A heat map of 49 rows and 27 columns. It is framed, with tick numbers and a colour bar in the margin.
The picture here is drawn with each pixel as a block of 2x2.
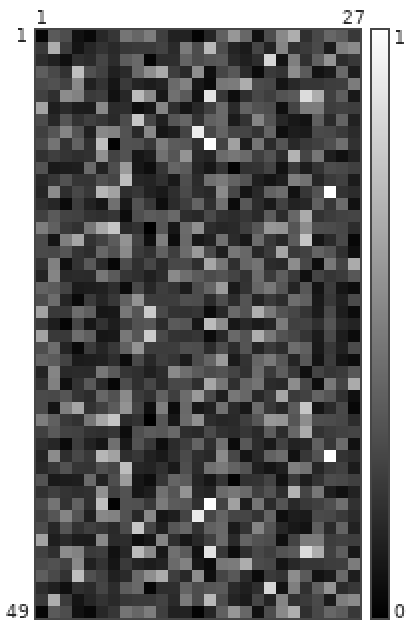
It is mirror symmetric from top to bottom. Overall the values sit about 30% of the way up the scale. Most values sit low, with a long tail of high ones. No row or column stands out. No regular stripes run through it. The grain is fine, like static.
